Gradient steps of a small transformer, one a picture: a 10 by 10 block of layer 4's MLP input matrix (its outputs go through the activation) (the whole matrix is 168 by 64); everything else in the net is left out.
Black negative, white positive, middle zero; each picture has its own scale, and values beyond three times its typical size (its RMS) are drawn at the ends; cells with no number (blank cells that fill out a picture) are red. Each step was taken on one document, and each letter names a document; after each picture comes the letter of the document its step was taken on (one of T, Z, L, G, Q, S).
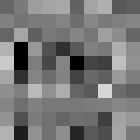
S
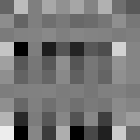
S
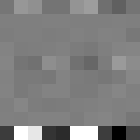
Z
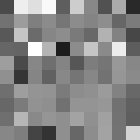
S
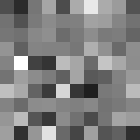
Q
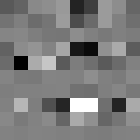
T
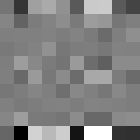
Q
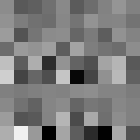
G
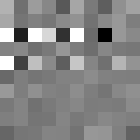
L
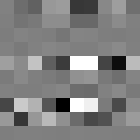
T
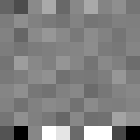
Q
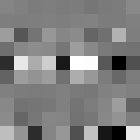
G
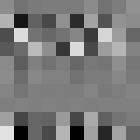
S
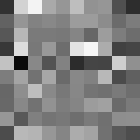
S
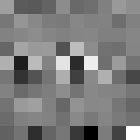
G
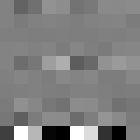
Z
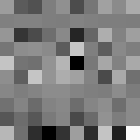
Z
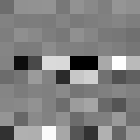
Z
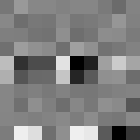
G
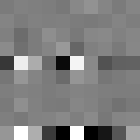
Z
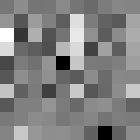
L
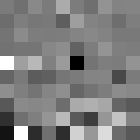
Z
